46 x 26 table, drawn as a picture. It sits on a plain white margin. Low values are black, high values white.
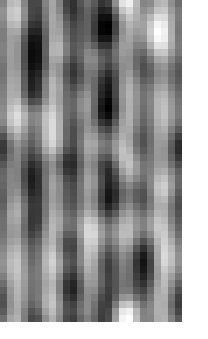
Lone odd cells: none. Ninth with the lowest average: top middle. Slope: none. Ninth with the highest average: top right. Stripes: upright, repeating 5 times.
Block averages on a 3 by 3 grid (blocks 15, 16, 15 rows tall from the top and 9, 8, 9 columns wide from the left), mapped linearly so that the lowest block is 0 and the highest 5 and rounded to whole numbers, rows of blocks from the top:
3 0 5
3 1 4
4 2 4
